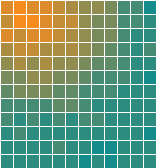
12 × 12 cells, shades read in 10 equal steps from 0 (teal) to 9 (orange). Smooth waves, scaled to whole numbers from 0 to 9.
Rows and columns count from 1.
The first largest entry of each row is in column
2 2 1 2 2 3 2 5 1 2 5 1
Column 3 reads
8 9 8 7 5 5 4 2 2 1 1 1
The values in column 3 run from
1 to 9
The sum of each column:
48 53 53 51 48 44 35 29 25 18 14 10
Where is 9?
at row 1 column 2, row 2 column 2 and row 2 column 3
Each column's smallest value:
1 1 1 1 1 1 0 0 0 1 1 0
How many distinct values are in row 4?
7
